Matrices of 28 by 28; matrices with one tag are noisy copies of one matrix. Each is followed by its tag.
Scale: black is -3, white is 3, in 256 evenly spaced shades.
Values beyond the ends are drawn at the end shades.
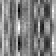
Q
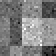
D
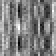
Q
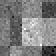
D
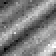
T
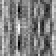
Q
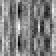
Q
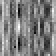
Q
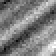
T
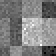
D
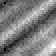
T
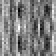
Q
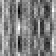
Q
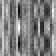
Q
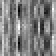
Q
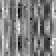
Q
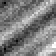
T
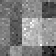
D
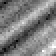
T
